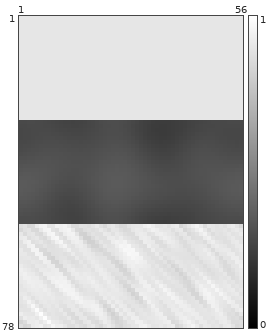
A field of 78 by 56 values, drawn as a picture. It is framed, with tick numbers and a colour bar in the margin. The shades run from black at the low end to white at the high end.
It is made of 3 by 1 panels. Panel 1,1: very high, flat. Panel 2,1: low, smooth, faint in contrast. Panel 3,1: very high, slanting down to the right, faint in contrast.
